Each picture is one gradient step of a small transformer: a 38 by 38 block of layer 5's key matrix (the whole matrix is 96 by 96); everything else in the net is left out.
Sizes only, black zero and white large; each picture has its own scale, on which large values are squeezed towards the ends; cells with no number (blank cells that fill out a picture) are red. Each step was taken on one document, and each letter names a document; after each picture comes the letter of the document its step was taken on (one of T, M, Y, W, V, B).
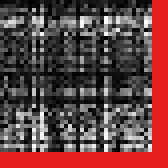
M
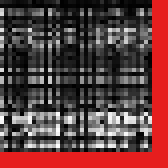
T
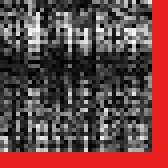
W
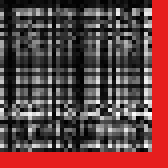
T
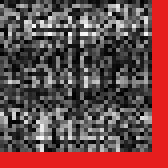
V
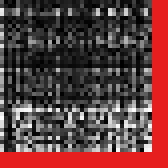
T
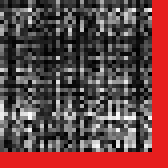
T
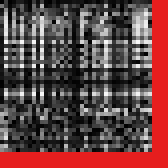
M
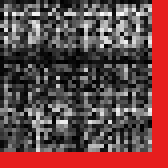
W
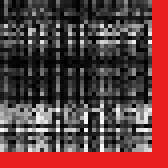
W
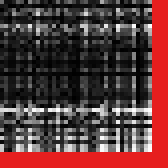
W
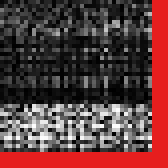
M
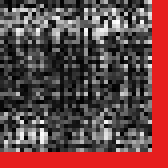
M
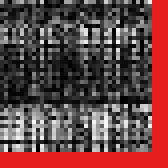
M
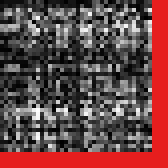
W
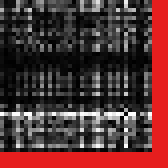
T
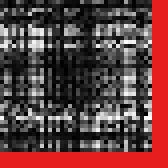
T
